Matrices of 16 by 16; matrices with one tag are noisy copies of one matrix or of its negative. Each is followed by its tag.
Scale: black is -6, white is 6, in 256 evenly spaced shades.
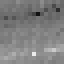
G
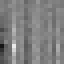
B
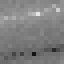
G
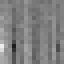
B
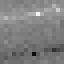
G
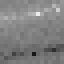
G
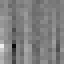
B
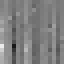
B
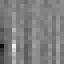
B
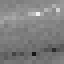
G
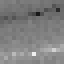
G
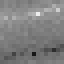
G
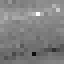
G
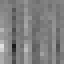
B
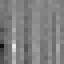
B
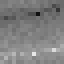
G
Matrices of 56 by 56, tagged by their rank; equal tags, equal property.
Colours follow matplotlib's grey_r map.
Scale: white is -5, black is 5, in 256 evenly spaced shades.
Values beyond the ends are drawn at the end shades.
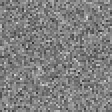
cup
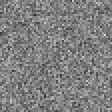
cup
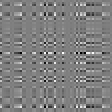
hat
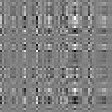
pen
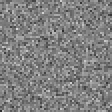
cup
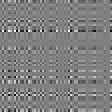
hat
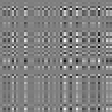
hat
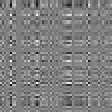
pen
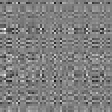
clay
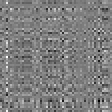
clay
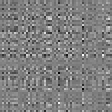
clay
